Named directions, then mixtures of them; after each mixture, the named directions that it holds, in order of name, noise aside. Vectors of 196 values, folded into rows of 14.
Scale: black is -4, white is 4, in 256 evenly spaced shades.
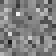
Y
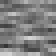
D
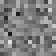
Y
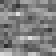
D, Y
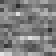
D, Y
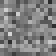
D, Y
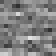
D, Y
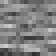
D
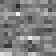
D, Y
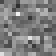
D, Y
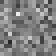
Y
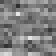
D, Y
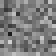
D, Y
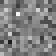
Y
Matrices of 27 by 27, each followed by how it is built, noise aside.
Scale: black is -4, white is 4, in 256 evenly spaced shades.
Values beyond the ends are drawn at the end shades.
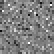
noise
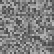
noise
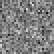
noise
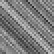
Toeplitz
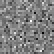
noise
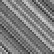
Toeplitz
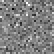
noise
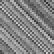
Toeplitz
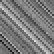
Toeplitz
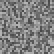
noise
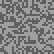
noise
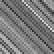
Toeplitz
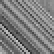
Toeplitz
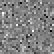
noise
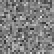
noise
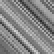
Toeplitz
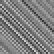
Toeplitz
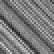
Toeplitz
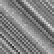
Toeplitz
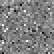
noise
